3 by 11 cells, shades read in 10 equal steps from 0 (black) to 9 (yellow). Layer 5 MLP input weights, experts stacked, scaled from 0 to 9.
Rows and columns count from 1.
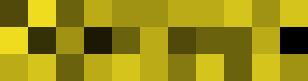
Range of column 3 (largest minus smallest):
2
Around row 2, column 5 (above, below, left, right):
6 8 1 7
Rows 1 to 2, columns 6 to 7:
6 7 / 7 3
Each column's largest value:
9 9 6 7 8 7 7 8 8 8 8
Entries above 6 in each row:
6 3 7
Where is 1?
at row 2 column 4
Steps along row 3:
up down up up down down up down up down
